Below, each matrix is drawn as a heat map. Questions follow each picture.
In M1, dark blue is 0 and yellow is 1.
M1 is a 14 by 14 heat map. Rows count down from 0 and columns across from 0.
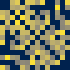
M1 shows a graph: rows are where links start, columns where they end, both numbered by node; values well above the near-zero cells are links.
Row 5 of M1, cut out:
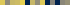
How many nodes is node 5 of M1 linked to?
11
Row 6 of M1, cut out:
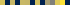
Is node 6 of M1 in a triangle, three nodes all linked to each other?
yes
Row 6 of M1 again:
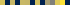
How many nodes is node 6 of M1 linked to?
9
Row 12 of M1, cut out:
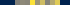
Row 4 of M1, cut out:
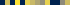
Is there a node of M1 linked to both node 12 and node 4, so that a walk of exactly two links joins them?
yes
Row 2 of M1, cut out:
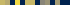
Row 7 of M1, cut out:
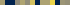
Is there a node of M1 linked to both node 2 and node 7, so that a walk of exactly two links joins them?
yes
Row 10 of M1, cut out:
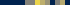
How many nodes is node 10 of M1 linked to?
7
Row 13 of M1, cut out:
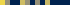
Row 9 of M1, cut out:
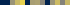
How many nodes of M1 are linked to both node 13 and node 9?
2
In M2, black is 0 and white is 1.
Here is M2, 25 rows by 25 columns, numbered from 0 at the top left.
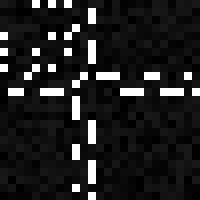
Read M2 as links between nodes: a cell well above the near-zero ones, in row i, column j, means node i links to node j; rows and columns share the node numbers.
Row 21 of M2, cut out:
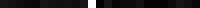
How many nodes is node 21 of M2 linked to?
1
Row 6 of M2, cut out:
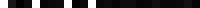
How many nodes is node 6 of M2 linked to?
4
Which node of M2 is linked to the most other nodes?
node 11
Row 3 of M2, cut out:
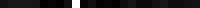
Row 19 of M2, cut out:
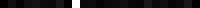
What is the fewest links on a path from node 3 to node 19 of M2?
2
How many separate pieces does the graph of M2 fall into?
2
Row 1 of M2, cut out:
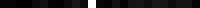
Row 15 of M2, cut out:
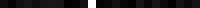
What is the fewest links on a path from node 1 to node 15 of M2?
2
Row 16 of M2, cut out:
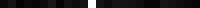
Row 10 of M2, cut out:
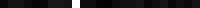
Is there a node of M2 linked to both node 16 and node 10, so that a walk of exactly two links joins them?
no
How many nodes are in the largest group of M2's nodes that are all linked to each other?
4
